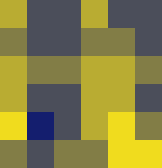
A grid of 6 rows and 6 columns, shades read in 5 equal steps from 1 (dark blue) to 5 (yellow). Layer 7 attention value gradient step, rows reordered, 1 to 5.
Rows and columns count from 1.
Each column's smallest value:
3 1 2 3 2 2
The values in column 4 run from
3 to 4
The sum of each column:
23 12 14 22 23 17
